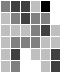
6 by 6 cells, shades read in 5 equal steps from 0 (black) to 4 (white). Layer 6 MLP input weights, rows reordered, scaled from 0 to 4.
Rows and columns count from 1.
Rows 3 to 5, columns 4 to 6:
2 1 3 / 2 3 3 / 3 3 1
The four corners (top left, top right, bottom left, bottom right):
2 4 3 1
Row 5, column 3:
4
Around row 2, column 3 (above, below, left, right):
1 3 2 2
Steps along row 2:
down down up same up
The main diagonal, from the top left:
2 2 3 2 3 1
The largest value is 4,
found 5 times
